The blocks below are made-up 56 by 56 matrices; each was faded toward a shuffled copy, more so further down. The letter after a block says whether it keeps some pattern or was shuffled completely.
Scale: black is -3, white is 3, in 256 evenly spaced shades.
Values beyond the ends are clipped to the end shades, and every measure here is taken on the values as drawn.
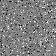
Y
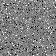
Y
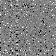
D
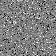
Y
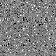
D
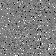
D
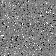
Y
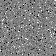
Y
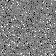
Y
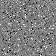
Y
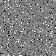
D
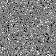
D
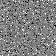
Y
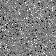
Y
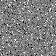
Y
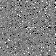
D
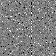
D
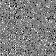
D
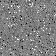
Y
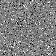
Y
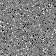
Y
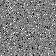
Y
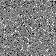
Y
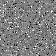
D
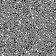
Y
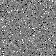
Y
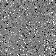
D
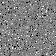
Y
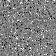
Y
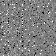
D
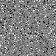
D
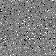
D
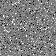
Y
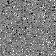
D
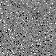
D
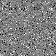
D
